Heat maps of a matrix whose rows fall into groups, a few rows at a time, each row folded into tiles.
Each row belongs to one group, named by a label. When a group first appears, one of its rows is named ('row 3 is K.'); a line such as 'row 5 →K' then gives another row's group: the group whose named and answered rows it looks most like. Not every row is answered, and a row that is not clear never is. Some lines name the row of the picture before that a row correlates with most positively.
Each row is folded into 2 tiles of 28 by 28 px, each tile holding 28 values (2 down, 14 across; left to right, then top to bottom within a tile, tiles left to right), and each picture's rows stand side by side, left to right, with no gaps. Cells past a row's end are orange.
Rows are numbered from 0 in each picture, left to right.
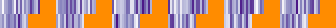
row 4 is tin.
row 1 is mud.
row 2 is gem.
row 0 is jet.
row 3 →gem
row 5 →jet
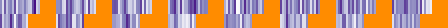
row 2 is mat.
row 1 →mat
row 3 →tin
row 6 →tin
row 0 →mud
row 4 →jet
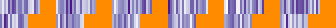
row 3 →gem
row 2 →jet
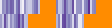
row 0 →mud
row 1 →jet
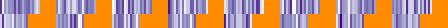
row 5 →jet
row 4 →mud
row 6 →gem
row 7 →gem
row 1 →gem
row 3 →gem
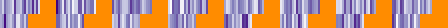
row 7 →jet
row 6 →mud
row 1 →gem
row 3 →jet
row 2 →tin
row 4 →mud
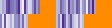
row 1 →tin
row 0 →mud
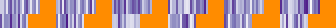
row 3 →gem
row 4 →jet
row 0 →mud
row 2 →tin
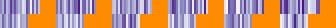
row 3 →tin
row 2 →mud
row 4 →jet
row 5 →tin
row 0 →mat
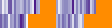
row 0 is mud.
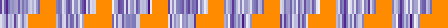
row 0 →tin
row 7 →jet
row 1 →mat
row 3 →mat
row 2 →mud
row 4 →jet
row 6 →jet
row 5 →mud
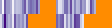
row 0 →gem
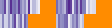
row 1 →mat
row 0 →mat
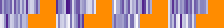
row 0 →tin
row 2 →jet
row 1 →mat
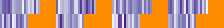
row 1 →gem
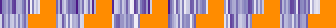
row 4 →tin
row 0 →mat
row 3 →gem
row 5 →mat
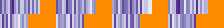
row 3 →mat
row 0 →mat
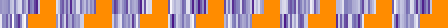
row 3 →gem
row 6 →mud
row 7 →gem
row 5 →mud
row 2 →mat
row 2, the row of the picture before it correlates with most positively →0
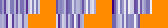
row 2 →gem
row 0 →tin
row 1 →mat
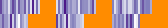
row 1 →mud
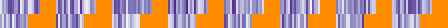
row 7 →tin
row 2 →tin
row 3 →tin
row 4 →jet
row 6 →mat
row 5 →mat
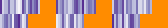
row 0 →gem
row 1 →tin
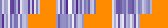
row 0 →mat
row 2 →tin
